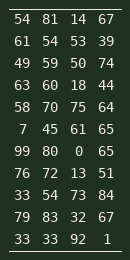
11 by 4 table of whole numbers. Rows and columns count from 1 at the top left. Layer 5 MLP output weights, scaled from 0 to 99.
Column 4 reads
67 39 74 44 64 65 65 51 84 67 1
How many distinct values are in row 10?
4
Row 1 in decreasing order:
81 67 54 14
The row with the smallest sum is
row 11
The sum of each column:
612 691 481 621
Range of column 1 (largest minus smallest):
92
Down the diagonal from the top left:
54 54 50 44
